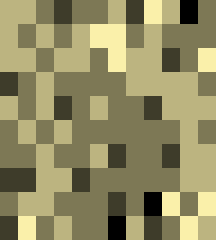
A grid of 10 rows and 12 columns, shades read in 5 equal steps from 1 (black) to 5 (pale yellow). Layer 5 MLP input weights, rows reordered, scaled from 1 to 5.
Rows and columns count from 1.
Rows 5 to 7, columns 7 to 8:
3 3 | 3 3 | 2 3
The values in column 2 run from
2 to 5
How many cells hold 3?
53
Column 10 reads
4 3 2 4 4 3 2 3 5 3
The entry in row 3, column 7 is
5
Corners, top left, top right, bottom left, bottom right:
4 3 2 4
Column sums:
31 35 36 32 31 34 31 32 31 33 35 38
